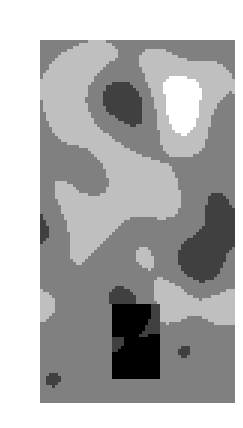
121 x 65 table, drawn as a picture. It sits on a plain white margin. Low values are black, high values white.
The ninth with the lowest average is the bottom middle. The bottom middle is the roughest part. An odd patch, lower than its surroundings, sits in the bottom middle. The ninth with the highest average is the top right. The bottom left is the smoothest part.
